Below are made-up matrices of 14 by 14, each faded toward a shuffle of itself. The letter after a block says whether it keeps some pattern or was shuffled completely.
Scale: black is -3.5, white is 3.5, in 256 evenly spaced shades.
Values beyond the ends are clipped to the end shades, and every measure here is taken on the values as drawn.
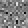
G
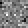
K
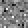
K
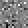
K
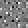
G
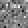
G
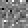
G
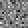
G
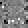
G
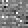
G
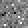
K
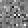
G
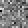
K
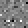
G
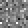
K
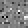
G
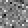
K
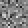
G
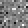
K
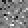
K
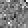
K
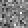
K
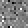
K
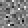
G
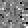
G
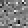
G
